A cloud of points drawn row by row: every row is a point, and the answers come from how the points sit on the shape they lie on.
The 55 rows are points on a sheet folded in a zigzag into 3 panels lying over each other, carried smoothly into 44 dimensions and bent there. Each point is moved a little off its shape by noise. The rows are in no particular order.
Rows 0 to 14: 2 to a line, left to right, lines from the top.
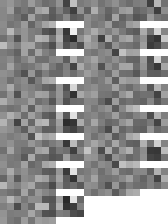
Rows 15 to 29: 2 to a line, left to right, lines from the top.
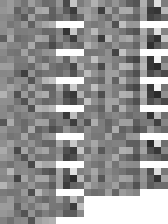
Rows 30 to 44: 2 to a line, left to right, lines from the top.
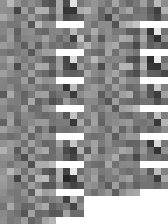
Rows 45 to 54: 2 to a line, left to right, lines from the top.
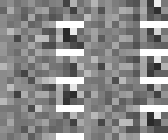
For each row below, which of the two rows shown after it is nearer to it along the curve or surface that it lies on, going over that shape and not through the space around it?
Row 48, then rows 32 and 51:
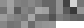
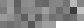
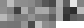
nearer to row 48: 51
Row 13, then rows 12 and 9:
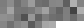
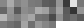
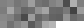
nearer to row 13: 9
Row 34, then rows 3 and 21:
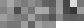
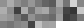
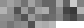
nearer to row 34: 3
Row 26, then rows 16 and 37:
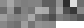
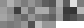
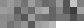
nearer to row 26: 16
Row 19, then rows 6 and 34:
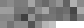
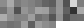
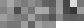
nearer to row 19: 34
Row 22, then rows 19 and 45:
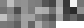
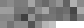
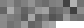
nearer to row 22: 45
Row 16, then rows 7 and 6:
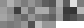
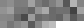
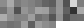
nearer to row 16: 6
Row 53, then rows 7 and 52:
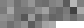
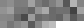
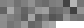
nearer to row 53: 52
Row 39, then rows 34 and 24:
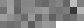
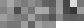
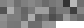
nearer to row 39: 34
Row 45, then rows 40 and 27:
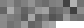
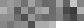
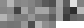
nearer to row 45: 40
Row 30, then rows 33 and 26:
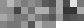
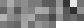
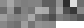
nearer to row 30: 26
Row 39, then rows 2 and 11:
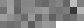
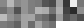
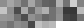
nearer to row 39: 2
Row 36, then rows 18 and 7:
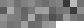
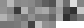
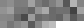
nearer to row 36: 7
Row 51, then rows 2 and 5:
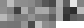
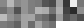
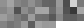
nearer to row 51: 2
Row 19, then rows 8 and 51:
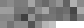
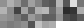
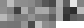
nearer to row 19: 8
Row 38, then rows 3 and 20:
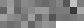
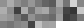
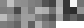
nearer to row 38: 20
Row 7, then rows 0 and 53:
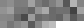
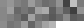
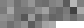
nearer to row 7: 0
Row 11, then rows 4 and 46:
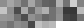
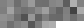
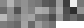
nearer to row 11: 4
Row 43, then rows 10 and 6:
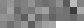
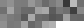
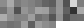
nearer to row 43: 10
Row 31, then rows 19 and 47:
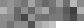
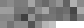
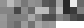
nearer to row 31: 19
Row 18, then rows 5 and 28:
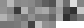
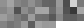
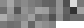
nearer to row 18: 28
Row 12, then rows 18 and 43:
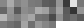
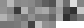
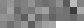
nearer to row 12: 18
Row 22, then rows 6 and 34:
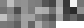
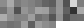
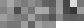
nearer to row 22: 6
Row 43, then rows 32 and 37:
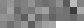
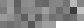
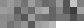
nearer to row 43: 37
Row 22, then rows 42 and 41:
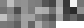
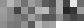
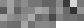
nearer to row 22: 41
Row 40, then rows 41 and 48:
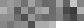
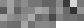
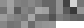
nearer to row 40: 48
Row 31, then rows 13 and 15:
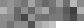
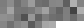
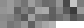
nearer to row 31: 15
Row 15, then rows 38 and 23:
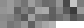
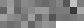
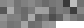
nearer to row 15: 23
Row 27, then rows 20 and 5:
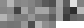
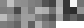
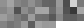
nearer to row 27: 20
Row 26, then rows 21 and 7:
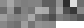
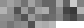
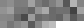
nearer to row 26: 7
